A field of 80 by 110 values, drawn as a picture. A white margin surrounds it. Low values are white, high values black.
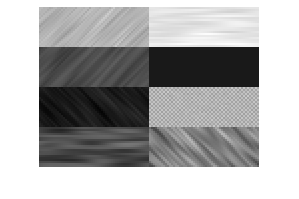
The table splits into 4 rows of 2 panels. Panel 1,1: low, slanting up to the right, faint in contrast. Panel 1,2: very low, streaked across, faint in contrast. Panel 2,1: high, slanting up to the right, faint in contrast. Panel 2,2: very high, flat. Panel 3,1: very high, slanting down to the right, faint in contrast. Panel 3,2: low, checkered. Panel 4,1: high, streaked across. Panel 4,2: middling, slanting down to the right.
